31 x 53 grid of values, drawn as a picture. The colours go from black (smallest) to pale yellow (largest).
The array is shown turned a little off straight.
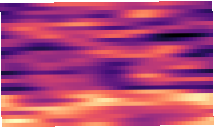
Overall the values sit about 50% of the way up the scale. The grain runs across in streaks. A horizontal seam about 70% of the way down splits the table, and the bottom part is higher.
